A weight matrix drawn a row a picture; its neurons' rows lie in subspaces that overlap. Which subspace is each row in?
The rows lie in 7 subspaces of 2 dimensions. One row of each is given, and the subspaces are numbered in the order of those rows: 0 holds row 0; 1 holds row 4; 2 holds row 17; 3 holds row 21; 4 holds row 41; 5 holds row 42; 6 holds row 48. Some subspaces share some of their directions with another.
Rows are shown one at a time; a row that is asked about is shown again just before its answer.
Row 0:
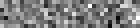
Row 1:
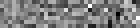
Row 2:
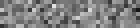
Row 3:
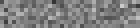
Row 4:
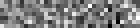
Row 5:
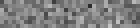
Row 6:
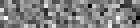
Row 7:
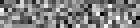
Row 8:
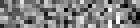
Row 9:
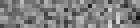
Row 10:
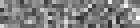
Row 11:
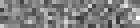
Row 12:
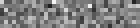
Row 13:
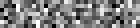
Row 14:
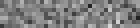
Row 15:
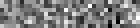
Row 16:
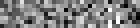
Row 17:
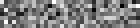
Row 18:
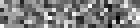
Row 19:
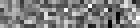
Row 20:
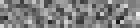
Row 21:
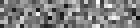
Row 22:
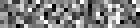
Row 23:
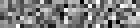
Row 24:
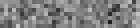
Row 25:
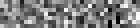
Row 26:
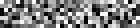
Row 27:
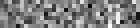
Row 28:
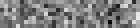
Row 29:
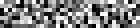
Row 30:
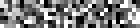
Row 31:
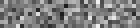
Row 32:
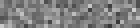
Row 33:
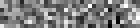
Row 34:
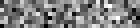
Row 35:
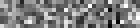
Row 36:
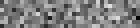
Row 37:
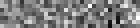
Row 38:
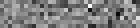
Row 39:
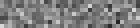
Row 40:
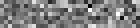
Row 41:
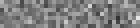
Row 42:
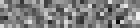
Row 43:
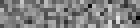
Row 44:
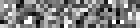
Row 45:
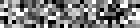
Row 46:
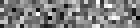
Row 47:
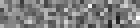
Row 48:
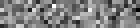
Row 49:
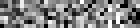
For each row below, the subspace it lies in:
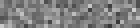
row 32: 1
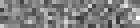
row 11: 6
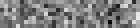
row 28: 1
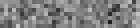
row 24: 1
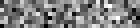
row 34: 3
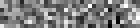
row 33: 6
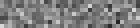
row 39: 1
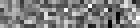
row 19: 5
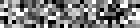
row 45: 2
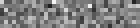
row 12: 2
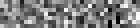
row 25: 1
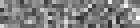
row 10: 6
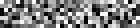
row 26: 4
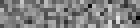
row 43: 4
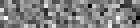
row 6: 0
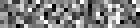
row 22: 6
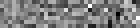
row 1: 5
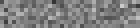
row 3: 2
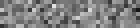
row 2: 6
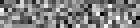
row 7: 4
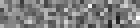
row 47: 4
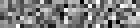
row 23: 3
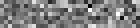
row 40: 5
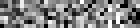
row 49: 2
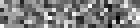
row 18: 3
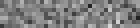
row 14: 1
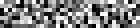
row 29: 4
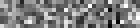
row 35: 0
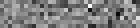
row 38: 5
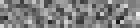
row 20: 5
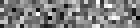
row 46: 3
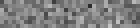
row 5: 2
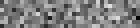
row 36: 3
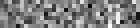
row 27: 6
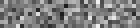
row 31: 3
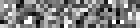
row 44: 0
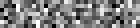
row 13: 0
